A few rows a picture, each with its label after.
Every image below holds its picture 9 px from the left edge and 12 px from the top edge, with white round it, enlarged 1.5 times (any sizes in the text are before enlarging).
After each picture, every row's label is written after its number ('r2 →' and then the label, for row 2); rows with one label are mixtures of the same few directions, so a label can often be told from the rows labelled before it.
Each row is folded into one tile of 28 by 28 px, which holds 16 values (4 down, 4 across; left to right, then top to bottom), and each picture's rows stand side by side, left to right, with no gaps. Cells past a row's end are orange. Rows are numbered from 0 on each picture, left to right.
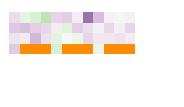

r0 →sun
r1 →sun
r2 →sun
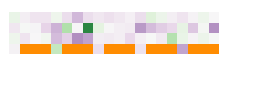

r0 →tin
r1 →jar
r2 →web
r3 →web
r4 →jar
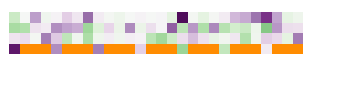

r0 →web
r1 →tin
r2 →jar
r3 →jar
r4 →sun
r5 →sun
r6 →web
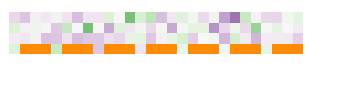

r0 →web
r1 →jar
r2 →sun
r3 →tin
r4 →tin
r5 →tin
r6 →tin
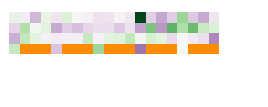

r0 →jar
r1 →web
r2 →jar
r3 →sun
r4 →web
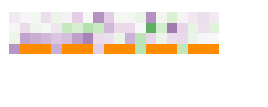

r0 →jar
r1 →jar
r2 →web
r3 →tin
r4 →jar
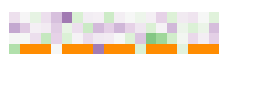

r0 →web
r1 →tin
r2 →web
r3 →jar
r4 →tin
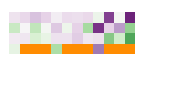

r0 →sun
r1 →jar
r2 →tin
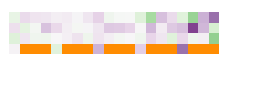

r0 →tin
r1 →web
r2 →web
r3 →tin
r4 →tin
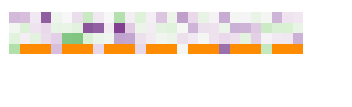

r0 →sun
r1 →jar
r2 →sun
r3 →sun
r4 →web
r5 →web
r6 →web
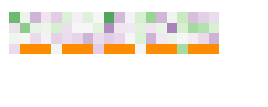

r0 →web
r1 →tin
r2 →tin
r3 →tin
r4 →web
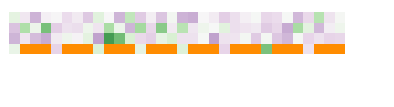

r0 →jar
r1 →tin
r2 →jar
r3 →sun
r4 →web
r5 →web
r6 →jar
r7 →tin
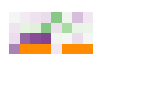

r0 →jar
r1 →web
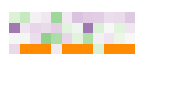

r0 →web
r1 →tin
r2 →sun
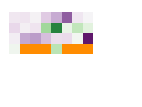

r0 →jar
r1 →web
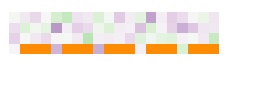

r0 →jar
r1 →web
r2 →web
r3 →tin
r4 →web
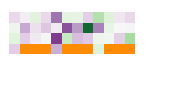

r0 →jar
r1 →tin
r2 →web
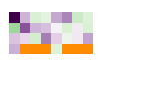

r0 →web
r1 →tin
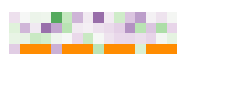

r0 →jar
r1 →web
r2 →sun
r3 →sun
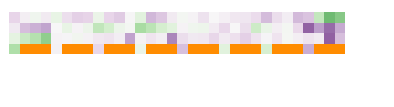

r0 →jar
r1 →sun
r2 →web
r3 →web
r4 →jar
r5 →jar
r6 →sun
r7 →sun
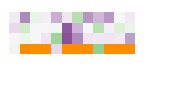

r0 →tin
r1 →jar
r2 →web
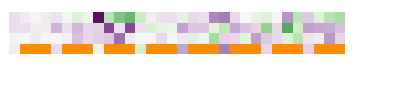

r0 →web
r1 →sun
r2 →sun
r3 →web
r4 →tin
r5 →web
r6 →sun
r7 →sun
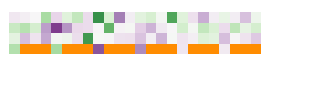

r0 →tin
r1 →web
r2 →web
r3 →sun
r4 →sun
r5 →jar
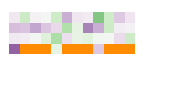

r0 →web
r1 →tin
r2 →web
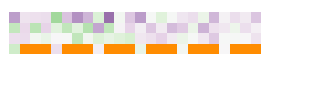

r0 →sun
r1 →sun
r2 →tin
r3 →sun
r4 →sun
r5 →sun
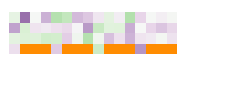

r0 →tin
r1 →tin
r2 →tin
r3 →web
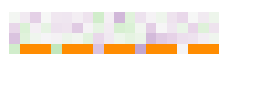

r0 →jar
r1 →jar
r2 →sun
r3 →jar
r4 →sun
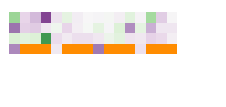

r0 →tin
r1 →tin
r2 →jar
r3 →tin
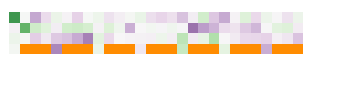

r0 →web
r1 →jar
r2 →tin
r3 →sun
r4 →jar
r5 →sun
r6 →jar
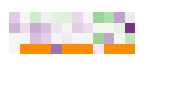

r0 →sun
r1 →web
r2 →tin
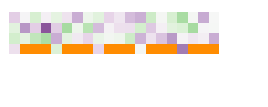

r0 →jar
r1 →jar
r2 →tin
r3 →tin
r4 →web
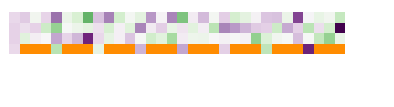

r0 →tin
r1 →tin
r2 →tin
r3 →tin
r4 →sun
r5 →web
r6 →sun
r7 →jar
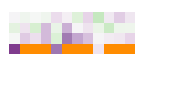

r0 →jar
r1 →jar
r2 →web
